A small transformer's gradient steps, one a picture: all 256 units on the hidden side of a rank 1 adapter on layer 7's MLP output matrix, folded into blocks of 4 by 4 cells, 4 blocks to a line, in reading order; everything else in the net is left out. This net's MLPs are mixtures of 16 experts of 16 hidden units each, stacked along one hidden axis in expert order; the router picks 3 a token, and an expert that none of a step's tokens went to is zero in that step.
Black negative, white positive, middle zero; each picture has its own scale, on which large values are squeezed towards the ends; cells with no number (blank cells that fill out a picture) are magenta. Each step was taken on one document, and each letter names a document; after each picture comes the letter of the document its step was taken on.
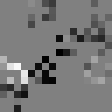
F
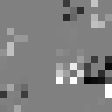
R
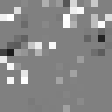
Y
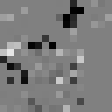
Y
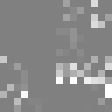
R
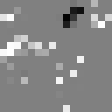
Y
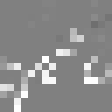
F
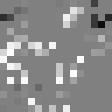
Y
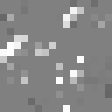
Y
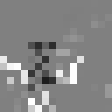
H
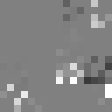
R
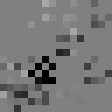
F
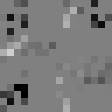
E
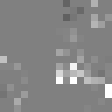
R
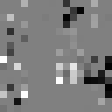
R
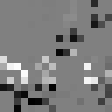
F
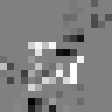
H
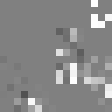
R
